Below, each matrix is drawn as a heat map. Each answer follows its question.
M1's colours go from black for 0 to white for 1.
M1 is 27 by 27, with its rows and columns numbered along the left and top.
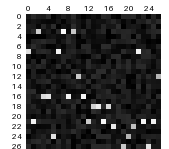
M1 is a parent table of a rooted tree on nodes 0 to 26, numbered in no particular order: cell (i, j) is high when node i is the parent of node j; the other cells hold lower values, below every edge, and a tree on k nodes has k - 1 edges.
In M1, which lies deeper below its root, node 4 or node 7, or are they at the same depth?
node 7
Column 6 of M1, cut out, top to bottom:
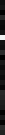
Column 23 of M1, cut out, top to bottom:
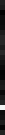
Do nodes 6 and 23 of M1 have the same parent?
no
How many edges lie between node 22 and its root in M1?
4
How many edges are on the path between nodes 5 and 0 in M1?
7
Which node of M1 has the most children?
21
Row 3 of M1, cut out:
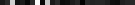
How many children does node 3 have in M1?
3
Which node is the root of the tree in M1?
18
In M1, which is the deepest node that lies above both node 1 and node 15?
21
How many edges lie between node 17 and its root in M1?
5
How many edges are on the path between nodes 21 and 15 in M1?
1
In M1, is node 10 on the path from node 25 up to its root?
no
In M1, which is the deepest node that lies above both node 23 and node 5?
21
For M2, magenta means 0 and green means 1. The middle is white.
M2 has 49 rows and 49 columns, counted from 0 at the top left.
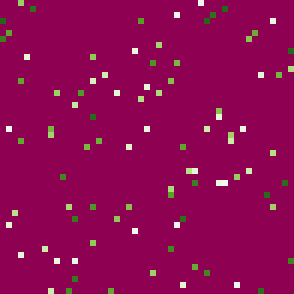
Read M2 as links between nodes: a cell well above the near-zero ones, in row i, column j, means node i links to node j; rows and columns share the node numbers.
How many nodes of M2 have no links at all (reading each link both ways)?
2
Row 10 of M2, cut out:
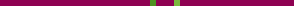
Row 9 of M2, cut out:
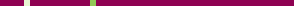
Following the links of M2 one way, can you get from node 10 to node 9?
yes
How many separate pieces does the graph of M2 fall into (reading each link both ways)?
3
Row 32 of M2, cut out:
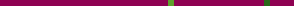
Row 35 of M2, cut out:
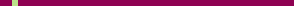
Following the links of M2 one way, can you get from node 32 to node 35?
no
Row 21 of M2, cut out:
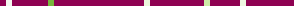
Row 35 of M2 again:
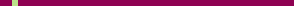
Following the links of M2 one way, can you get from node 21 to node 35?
no
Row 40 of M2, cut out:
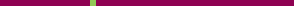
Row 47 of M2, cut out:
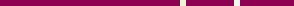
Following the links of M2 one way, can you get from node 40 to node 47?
yes
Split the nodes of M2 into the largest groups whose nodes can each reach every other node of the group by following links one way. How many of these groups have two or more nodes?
3
